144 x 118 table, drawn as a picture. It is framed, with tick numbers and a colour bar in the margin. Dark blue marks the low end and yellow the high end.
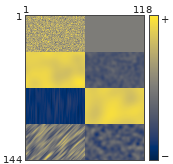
It is made of 4 by 2 panels. Panel 1,1: high, fine-grained. Panel 1,2: middling, flat. Panel 2,1: very high, smooth, faint in contrast. Panel 2,2: low, blotchy, faint in contrast. Panel 3,1: very low, streaked downward, faint in contrast. Panel 3,2: very high, smooth, faint in contrast. Panel 4,1: middling, slanting up to the right, strong in contrast. Panel 4,2: low, blotchy.
